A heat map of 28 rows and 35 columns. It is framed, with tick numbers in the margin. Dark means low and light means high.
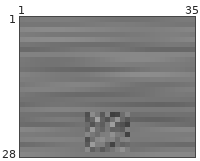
Average level on the scale: 50%. Grain: streaks across. Odd patch: rougher, in the bottom middle. Roughest part: bottom middle.
